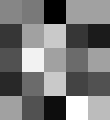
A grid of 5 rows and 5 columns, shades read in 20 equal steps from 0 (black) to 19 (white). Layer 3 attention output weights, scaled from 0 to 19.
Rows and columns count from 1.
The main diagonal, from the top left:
10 12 12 5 14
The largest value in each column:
12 18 15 19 14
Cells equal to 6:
3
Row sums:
43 37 56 37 52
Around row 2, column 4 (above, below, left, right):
12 8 15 2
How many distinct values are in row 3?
4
